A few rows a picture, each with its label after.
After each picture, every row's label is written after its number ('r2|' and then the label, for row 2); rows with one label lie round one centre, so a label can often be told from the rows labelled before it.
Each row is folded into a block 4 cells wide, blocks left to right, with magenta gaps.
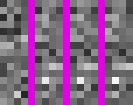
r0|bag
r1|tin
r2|tin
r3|tin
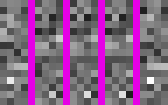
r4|tin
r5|bag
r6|bag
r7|bag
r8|tin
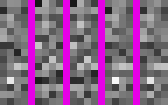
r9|tin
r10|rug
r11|rug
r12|tin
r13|tin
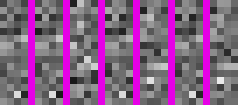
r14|bag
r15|bag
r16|rug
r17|bag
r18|tin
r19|bag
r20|tin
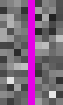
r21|tin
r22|bag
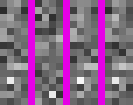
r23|tin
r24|bag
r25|tin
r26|tin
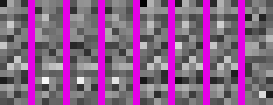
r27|rug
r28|tin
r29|tin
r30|tin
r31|rug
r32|rug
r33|rug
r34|bag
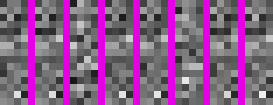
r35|bag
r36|bag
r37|rug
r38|bag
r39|bag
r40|tin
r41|bag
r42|bag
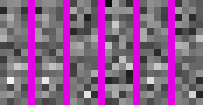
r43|tin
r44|tin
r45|bag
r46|rug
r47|tin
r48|bag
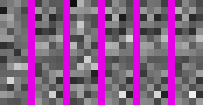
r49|tin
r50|bag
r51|rug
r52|bag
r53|bag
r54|bag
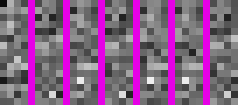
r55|rug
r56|bag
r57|tin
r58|bag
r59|tin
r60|tin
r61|bag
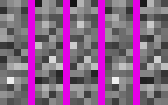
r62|tin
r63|rug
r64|rug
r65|tin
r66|rug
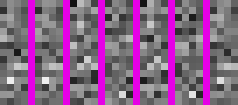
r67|tin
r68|tin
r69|rug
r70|bag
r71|rug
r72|bag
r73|tin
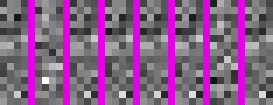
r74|bag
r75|tin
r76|bag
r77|bag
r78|bag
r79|bag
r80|rug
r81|bag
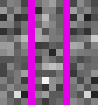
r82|bag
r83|tin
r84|bag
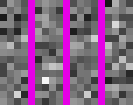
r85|bag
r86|tin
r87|bag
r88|rug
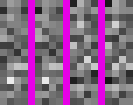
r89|tin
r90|tin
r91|rug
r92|rug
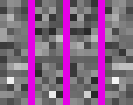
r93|tin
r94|bag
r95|bag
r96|tin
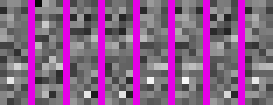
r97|tin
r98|rug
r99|bag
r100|bag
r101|tin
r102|tin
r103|bag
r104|tin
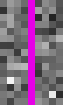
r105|tin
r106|bag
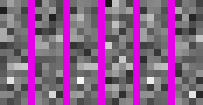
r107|tin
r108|bag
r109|tin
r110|rug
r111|tin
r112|bag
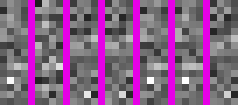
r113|tin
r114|rug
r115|bag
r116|bag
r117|tin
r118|tin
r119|bag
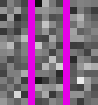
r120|bag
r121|rug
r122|tin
